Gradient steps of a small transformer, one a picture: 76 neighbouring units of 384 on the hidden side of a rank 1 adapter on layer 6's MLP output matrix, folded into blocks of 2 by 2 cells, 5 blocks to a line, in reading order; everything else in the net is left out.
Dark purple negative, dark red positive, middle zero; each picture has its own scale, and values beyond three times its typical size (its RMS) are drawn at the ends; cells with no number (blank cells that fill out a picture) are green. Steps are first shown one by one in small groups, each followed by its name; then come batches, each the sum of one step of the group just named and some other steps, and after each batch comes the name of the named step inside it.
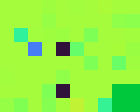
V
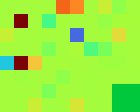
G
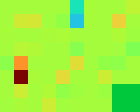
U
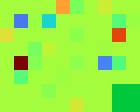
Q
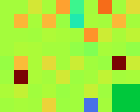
U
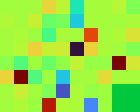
U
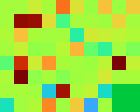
G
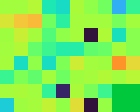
V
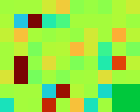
Q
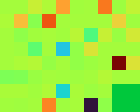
V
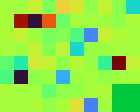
G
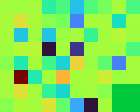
U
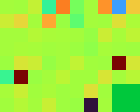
U
